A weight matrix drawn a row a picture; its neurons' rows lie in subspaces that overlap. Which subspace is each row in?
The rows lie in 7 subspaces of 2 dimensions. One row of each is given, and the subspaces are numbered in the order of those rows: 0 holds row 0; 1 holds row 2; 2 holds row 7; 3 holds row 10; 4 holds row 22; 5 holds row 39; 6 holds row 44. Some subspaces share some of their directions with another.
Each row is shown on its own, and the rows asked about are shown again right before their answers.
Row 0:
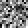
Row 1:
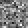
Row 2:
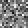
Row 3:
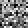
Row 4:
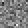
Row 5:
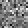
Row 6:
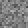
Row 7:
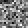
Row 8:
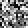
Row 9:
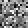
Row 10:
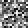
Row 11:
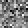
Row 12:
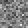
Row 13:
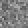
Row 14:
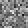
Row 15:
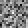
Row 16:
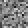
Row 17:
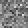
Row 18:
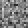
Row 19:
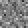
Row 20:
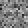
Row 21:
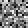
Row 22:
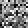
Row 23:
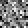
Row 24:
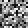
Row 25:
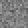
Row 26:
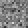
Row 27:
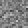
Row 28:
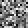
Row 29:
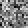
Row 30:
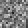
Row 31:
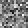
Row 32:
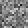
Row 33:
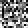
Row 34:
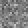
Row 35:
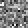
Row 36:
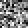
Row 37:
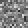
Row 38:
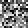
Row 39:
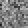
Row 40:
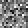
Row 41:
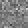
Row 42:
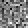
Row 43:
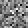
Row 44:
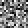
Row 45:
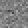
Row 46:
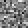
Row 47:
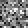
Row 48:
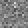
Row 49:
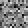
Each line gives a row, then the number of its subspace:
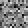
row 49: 6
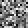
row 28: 6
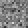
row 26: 2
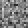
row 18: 4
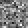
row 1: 2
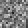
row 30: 0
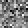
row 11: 0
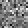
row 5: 0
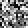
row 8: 5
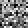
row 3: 4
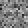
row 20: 6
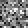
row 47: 1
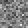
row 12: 2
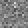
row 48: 3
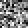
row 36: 3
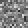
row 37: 6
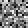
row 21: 1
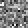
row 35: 6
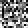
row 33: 4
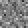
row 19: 1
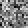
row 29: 5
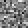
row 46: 3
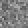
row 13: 5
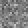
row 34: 4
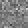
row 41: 0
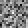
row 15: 0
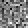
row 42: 4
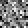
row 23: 1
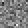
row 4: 6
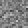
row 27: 5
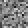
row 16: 3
